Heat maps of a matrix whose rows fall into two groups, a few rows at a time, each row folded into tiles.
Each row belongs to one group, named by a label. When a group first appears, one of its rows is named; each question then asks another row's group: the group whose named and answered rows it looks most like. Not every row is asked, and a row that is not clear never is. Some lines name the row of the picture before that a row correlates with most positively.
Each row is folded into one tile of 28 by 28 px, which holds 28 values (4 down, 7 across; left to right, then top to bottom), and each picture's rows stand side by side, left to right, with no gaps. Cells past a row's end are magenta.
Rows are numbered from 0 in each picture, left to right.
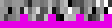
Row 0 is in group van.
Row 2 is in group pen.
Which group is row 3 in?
van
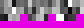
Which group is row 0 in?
pen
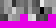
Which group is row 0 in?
pen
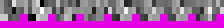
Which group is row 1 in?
pen
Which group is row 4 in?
pen
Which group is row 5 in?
pen
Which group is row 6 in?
pen
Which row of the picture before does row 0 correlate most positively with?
1
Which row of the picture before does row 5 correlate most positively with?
0
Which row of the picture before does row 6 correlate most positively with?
0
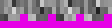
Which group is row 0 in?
pen
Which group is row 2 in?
pen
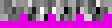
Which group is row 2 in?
van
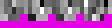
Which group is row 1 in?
pen
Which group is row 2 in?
pen
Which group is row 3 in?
van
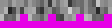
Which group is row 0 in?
van
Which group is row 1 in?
van
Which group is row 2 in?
pen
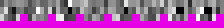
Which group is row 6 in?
van
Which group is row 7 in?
van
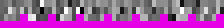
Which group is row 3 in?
van
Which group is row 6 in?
pen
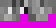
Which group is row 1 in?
pen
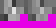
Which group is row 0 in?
pen
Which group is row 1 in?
pen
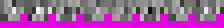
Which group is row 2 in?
van
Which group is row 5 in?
van
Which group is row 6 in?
pen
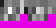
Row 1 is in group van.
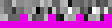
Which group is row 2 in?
pen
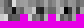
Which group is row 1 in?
van
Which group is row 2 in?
van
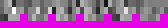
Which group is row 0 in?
pen
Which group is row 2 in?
van
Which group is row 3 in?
van
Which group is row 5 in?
van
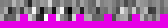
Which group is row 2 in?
van
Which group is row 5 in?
van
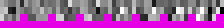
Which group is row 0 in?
van
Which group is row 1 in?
pen
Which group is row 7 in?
van
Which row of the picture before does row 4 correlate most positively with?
4
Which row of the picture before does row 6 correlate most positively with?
4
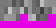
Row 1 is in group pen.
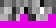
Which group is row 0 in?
van
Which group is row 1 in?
pen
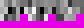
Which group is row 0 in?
van
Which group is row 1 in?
van
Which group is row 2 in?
pen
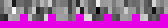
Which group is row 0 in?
pen
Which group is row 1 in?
van
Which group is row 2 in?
van
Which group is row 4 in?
pen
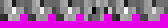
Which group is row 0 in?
pen
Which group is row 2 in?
pen
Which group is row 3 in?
van
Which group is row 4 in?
pen
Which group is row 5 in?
pen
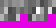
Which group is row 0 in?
van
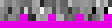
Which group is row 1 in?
pen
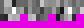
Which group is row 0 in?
pen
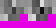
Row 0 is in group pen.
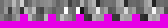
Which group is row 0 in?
van
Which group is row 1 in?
van
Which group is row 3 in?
pen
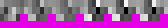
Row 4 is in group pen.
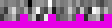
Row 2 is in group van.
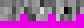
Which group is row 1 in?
pen
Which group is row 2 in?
van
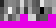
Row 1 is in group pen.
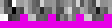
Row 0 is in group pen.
